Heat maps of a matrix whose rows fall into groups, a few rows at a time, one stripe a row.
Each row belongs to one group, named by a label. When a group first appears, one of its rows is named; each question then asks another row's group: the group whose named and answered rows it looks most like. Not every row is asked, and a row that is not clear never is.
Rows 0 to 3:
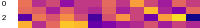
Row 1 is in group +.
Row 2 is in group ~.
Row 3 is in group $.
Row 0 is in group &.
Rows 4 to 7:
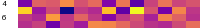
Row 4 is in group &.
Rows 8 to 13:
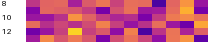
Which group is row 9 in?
~
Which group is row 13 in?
~
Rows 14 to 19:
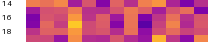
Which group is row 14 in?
+
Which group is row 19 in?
+
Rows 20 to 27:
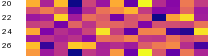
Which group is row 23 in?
+
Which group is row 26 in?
$
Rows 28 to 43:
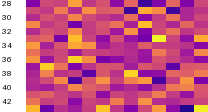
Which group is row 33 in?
+
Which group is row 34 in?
$
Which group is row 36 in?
$
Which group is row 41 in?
+
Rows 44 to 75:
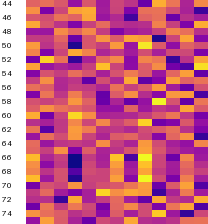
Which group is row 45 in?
$
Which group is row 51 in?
$
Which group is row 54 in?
~
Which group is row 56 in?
+
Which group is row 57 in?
~
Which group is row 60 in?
$
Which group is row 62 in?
$
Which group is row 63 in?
~
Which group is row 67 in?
&
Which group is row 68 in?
&
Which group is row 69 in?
&
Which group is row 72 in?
+
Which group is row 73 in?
~
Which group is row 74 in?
+
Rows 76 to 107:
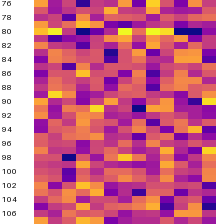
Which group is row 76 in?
&
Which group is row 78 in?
+
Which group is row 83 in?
~
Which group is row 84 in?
~
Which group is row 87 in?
~
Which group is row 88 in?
~
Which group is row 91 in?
$
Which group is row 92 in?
$
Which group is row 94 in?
~
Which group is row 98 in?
+
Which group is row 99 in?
+
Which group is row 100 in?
+
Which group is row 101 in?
+
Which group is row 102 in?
$
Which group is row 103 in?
$
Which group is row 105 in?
~
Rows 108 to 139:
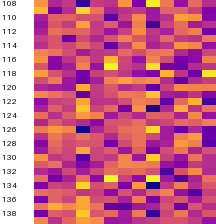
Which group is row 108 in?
&
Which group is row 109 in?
$
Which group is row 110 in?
~
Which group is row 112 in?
~
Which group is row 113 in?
+
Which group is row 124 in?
$
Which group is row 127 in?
~
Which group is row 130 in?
&
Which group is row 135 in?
+
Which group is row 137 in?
$
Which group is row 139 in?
$
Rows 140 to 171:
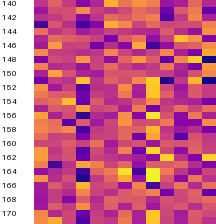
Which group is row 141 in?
~
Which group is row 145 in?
~
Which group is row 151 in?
~
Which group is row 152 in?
&
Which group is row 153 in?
&
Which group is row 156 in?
&
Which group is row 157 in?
+
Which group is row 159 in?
&
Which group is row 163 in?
$
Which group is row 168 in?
+
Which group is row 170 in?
&
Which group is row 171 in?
&
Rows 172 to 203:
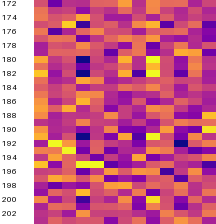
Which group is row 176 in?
$
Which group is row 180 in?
&
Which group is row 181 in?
&
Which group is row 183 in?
$
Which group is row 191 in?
&
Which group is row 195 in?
$
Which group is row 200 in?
&
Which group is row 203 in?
~
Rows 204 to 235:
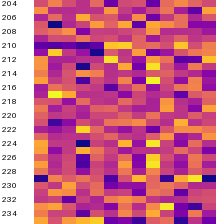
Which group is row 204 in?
~
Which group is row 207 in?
$
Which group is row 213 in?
&
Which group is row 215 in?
&
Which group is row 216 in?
~
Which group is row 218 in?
+
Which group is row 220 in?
&
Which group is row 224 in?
&
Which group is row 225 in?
$
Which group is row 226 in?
&
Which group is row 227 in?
&
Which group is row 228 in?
&
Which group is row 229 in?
~
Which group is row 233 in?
+
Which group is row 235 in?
$
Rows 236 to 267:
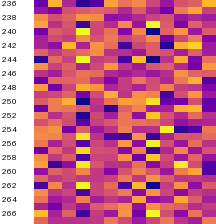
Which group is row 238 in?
$
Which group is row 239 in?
&
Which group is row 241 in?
~
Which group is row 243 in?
$
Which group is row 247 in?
~
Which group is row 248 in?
$
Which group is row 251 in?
~
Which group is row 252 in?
&
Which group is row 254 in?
+
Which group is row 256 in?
&
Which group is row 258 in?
&
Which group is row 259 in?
$
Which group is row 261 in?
&
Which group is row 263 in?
&
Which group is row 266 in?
&
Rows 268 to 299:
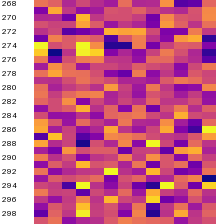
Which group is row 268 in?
+
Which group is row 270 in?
+
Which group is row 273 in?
~
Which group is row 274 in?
$
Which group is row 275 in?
$
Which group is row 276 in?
$
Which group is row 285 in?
+
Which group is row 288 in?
&
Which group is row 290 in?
&
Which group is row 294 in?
+
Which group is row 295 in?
&
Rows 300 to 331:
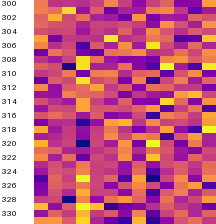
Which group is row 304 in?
&
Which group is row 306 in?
&
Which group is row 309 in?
+
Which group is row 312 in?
$
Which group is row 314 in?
+
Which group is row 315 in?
~
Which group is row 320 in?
&
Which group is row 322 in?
&
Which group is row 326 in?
~
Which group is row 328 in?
+
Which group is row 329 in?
$
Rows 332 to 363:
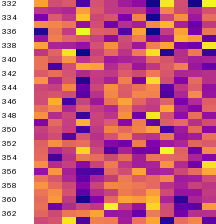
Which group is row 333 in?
+
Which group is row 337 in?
~
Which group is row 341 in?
$
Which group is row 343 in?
&
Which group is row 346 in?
+
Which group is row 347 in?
+
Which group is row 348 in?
&
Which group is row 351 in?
+
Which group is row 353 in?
+
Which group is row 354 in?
$
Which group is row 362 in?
$
